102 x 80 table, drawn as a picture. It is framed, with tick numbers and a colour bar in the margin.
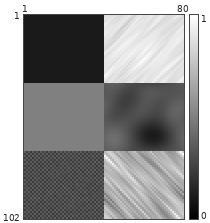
It is made of 3 by 2 panels. Panel 1,1: very low, flat. Panel 1,2: very high, slanting up to the right, faint in contrast. Panel 2,1: middling, flat. Panel 2,2: low, smooth. Panel 3,1: low, checkered. Panel 3,2: high, slanting down to the right.
